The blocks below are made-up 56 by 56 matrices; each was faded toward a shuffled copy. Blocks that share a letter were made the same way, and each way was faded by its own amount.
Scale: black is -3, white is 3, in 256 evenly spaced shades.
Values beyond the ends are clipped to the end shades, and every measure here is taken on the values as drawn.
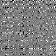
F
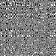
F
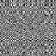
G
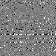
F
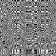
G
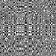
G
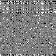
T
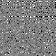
F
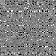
F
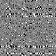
T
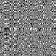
G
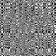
G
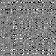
T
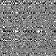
T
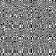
G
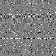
F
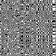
G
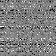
F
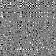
F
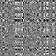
G
